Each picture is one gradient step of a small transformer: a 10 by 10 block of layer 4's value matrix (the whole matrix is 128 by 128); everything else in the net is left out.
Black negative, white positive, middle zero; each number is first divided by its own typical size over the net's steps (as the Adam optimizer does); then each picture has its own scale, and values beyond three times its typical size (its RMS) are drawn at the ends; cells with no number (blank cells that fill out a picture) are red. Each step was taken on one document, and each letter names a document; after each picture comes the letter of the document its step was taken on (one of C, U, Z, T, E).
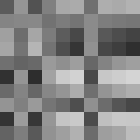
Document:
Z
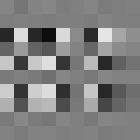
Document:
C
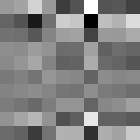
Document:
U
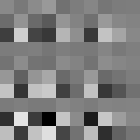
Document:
C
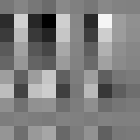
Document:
C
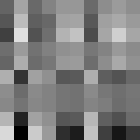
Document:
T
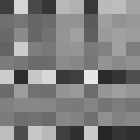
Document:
T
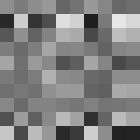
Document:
T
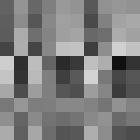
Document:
T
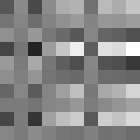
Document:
Z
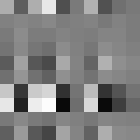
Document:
C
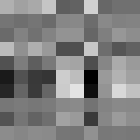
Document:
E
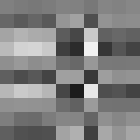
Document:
U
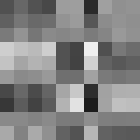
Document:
E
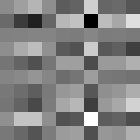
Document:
U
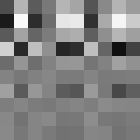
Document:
T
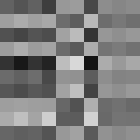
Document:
E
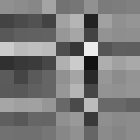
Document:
E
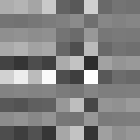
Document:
E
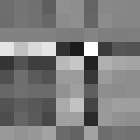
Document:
E
